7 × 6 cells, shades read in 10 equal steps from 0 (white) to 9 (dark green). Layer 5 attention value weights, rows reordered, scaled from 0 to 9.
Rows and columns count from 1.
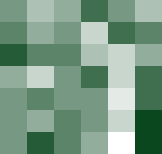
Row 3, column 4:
3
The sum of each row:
27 30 29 27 29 31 32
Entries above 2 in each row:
6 5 5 4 5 5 5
